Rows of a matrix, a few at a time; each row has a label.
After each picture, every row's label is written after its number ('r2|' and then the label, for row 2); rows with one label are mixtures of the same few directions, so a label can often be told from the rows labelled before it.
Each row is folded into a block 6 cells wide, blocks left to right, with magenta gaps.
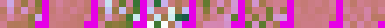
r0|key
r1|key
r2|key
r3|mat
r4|key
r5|mat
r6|key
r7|mat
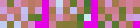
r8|mat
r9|key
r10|mat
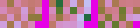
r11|mat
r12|key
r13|mat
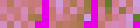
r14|mat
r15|key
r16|key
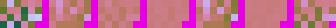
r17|mat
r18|key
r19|mat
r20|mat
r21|key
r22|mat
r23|mat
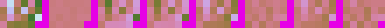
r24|key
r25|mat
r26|key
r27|key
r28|key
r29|mat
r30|key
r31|mat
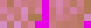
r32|mat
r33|key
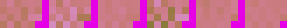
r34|mat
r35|mat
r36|mat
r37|mat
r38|key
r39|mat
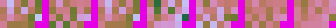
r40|key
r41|mat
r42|key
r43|key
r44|mat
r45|mat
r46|key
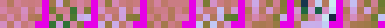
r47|mat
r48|mat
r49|mat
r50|mat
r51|mat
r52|key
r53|key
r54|key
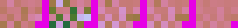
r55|mat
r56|mat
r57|mat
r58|mat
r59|mat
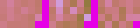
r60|key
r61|key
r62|mat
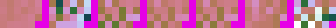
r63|key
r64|key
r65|mat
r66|mat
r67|mat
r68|key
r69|mat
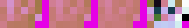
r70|key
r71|key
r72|key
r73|key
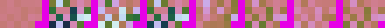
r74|mat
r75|mat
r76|mat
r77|mat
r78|key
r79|mat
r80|mat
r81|mat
